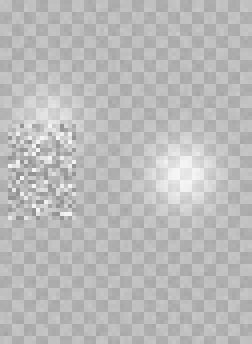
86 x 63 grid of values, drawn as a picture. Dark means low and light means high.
Roughest part: middle left. Odd patch: rougher, in the middle left. Bumps: two. Ninth with the highest average: middle right.
